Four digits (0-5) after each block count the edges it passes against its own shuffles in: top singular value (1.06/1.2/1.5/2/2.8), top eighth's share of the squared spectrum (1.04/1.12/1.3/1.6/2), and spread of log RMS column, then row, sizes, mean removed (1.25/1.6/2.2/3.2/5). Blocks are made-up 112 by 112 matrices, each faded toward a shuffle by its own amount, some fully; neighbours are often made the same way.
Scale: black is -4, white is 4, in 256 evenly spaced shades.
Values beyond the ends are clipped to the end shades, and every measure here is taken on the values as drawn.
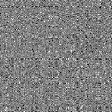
4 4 2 3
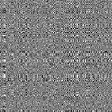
5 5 3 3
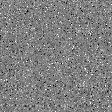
3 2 0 0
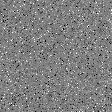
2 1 0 0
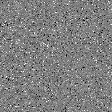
3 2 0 1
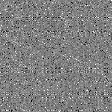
4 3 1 2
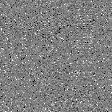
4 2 1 1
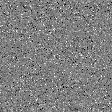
3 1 0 0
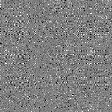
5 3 2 3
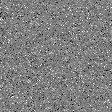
2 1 0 0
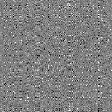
5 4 3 3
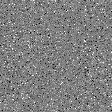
3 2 0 1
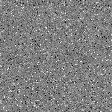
2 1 0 0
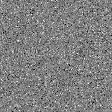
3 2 0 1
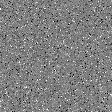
0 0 0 0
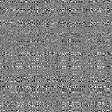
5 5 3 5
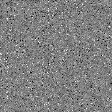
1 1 2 0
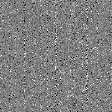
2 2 3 0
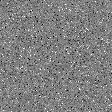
0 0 0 0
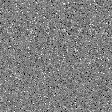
3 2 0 0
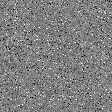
0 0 0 0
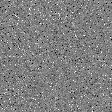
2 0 0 0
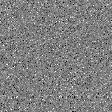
3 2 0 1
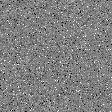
2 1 0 0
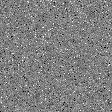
0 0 0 0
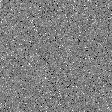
0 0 0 0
